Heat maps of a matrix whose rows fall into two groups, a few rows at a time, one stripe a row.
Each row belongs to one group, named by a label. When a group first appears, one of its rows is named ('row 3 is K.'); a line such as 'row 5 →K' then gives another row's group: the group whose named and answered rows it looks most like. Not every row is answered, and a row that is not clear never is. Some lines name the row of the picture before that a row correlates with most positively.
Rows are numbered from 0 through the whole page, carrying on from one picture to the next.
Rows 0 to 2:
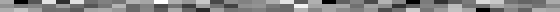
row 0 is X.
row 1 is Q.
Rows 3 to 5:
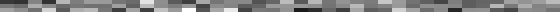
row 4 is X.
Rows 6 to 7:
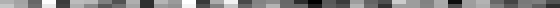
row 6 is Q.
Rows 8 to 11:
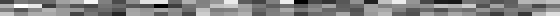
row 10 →X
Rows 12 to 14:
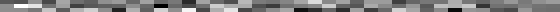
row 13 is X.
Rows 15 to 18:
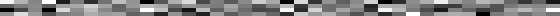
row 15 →Q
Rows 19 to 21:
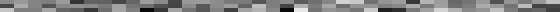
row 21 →Q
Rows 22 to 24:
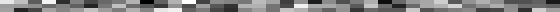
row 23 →Q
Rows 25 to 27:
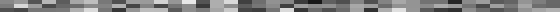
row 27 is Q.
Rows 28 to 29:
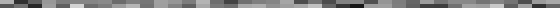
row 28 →X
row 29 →X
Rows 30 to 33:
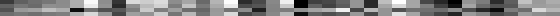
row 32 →X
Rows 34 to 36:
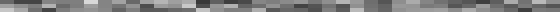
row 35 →Q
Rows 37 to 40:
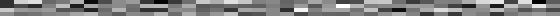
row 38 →X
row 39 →Q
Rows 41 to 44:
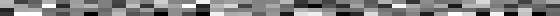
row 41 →X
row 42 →Q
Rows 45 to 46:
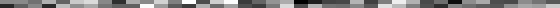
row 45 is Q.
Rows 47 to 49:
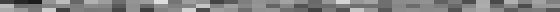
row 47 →X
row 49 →Q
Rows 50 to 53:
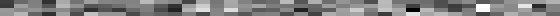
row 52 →X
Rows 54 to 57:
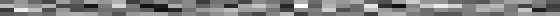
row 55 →Q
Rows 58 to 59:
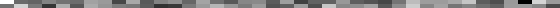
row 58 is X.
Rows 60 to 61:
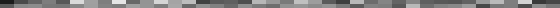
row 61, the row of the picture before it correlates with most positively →58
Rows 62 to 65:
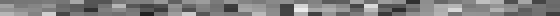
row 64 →Q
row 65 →Q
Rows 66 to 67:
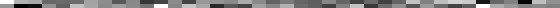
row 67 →X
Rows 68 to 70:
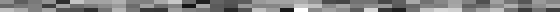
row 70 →Q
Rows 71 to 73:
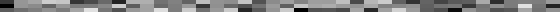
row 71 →X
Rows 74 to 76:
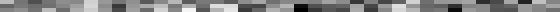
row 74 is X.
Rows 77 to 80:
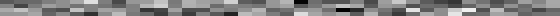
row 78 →X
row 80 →Q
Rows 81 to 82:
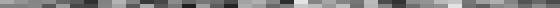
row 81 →Q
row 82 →Q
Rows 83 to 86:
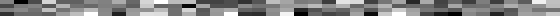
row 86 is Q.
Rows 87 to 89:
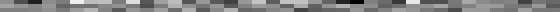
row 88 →Q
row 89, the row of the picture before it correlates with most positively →85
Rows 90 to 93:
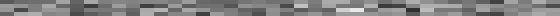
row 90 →X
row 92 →X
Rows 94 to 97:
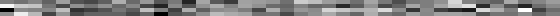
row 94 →Q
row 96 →X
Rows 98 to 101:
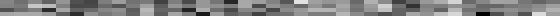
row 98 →Q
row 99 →X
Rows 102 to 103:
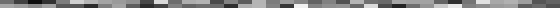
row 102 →X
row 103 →Q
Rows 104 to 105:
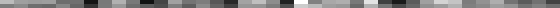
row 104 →Q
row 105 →Q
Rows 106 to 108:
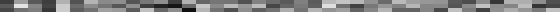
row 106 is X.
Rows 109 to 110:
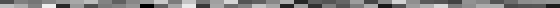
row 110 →Q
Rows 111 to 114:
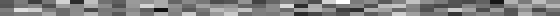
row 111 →X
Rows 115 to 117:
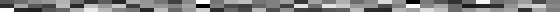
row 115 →X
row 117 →X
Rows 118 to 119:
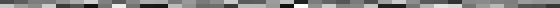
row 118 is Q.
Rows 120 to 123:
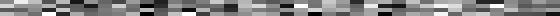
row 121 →Q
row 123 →Q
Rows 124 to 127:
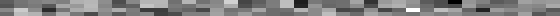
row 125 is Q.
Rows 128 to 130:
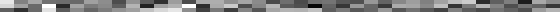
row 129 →Q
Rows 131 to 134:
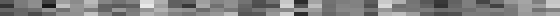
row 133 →X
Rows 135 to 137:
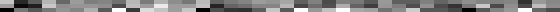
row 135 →X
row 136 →X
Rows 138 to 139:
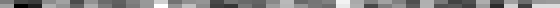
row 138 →X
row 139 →X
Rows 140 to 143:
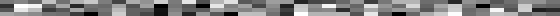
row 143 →Q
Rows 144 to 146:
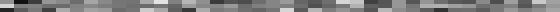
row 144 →X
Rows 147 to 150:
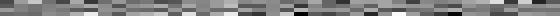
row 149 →Q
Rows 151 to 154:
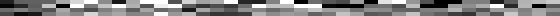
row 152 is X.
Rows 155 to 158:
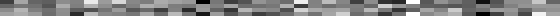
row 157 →Q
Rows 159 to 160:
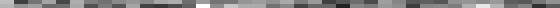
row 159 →X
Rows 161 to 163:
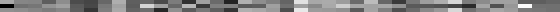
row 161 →Q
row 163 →Q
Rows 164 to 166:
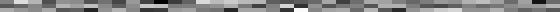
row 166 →Q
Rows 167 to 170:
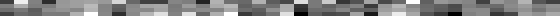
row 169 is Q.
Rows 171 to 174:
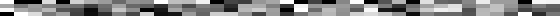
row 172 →Q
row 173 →Q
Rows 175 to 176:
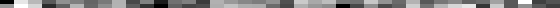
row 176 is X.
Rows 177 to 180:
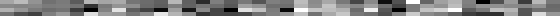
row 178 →Q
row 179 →Q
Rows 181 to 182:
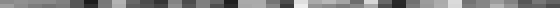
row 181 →Q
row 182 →Q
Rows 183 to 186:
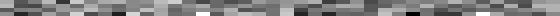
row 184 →X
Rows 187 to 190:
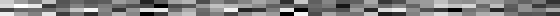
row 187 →Q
